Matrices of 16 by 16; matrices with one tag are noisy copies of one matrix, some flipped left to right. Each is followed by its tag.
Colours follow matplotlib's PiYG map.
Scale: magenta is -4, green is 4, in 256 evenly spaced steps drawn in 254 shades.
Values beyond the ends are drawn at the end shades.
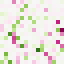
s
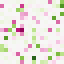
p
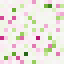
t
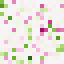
p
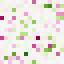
t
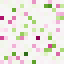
t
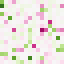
p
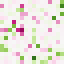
p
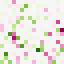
s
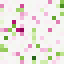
p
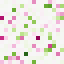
t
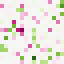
p
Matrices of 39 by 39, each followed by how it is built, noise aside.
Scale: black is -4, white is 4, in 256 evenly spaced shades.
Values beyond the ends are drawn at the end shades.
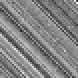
Toeplitz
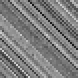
Toeplitz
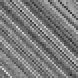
Toeplitz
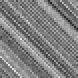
Toeplitz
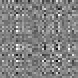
low rank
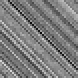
Toeplitz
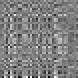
low rank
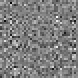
low rank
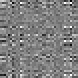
low rank
